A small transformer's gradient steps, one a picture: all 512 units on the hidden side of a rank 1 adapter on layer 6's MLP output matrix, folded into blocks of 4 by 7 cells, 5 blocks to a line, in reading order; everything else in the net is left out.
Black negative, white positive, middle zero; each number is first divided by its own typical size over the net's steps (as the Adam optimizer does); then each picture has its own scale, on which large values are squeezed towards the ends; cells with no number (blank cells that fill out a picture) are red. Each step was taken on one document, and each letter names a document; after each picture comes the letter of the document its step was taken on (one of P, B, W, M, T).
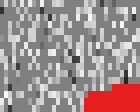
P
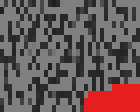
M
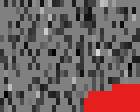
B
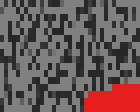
M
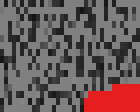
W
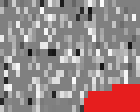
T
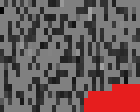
M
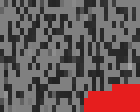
P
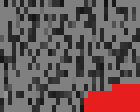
W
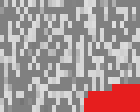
P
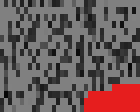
B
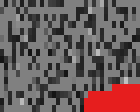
W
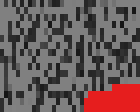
T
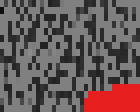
M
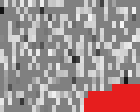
P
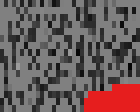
B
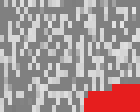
T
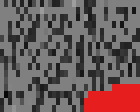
T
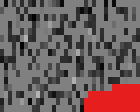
W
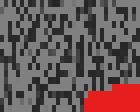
M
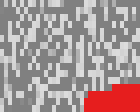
P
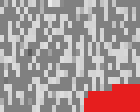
M
